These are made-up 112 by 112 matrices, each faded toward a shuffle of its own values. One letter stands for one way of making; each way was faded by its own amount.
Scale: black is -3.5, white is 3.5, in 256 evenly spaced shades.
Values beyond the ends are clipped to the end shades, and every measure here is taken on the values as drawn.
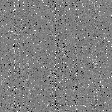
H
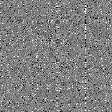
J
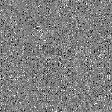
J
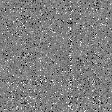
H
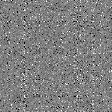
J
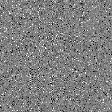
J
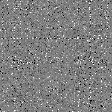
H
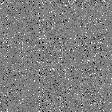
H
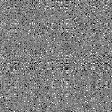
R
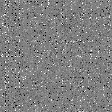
H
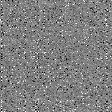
J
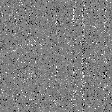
H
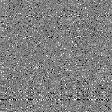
R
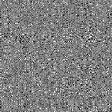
R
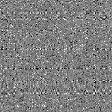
R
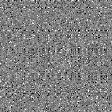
R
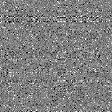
R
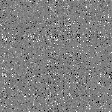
H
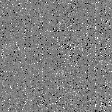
H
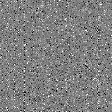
J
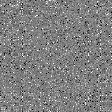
J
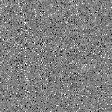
J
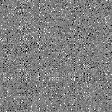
J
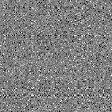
R
